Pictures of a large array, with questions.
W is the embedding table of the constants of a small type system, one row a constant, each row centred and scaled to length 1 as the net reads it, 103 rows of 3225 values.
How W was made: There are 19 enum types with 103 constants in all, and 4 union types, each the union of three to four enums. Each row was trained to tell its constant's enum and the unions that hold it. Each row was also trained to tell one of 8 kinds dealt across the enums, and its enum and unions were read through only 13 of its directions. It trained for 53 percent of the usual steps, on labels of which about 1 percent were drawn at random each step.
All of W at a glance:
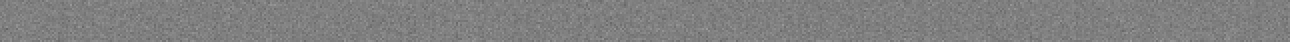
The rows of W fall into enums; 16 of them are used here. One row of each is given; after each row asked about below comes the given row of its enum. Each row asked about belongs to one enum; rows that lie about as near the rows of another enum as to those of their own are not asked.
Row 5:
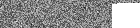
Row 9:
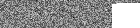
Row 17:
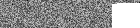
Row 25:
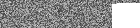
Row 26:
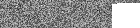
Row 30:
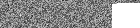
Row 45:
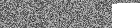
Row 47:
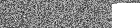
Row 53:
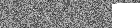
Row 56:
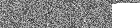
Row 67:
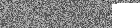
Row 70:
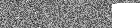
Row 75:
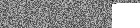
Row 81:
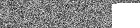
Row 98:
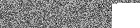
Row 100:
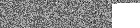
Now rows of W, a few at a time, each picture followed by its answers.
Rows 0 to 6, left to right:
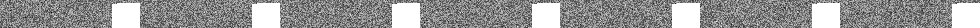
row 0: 5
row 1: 17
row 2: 25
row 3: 56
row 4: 81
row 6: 67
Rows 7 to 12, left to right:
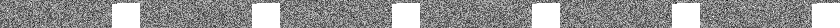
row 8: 26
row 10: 98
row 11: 9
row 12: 98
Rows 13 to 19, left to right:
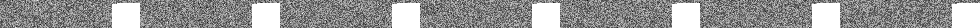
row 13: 5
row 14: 45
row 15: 45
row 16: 53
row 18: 67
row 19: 67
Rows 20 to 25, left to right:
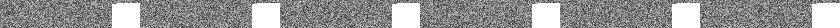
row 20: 53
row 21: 5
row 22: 30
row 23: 17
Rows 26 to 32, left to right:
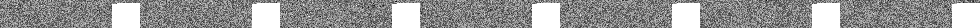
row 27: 75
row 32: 81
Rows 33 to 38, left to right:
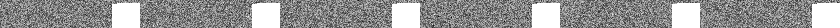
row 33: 100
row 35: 5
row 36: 47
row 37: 17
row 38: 100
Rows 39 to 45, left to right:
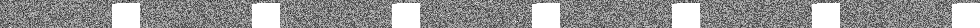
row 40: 9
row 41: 53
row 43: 81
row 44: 81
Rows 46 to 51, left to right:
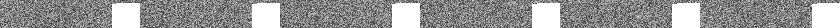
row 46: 26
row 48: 17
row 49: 53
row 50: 30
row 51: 9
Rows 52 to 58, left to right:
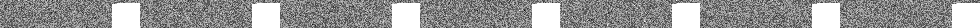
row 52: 30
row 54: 98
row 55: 53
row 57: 5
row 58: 9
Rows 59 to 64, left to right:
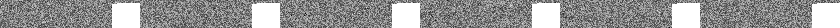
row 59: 17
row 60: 9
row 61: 67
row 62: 98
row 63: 5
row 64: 75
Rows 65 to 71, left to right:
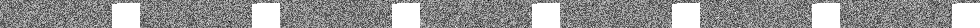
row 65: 81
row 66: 17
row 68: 98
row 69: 75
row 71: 30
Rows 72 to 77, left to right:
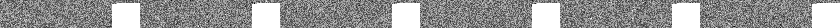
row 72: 81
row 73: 75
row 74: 30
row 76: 25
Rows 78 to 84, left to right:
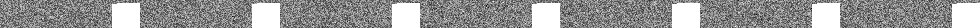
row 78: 67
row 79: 45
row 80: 17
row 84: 56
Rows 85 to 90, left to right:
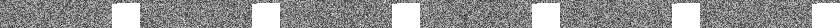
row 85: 45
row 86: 56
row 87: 100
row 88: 67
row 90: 9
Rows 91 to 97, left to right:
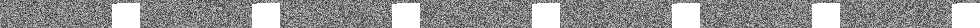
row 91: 56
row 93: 81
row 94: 5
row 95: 45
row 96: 47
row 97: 45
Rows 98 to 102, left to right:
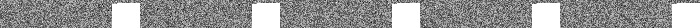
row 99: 75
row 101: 56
